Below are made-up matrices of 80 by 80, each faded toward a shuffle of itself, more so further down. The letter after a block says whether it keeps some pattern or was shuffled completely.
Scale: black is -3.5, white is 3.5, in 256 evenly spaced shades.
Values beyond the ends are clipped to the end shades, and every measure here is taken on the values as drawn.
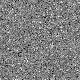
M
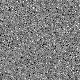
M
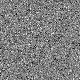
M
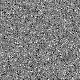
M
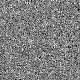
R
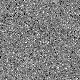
M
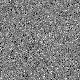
R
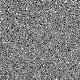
R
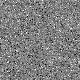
M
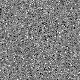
R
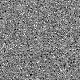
R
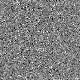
R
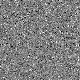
R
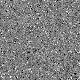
R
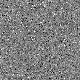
R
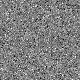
M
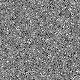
R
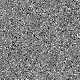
R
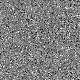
R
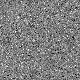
M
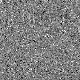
R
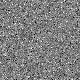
M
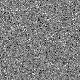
R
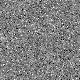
M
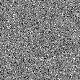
R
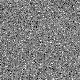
R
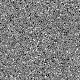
M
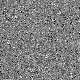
M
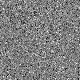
M
